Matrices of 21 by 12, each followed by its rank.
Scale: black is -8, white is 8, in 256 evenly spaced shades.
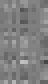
two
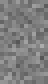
full rank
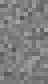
full rank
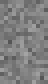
full rank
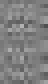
two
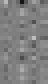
two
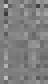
two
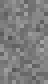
full rank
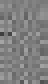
two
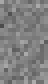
full rank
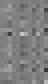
two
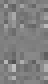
two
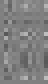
two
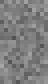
full rank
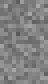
full rank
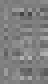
two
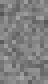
full rank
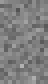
full rank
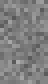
full rank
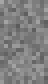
full rank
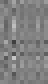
two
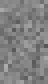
full rank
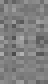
two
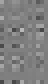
two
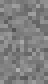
full rank
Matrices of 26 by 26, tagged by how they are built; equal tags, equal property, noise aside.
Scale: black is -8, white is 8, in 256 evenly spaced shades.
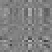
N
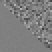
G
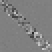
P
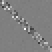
P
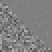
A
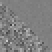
A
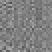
N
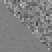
G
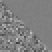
A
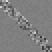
P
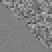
G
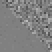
G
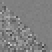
A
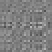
N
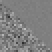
A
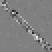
P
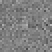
N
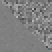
G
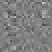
N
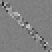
P
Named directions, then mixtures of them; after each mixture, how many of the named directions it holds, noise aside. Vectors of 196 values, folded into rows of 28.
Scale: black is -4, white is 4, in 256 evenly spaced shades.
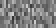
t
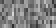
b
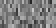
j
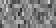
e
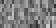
two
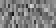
two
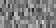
three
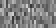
one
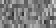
two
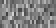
three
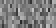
one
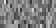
three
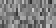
one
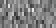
three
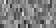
three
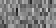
one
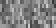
three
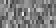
three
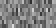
two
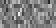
one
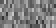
three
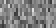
two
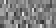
three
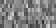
three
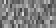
three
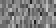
two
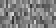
one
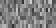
two
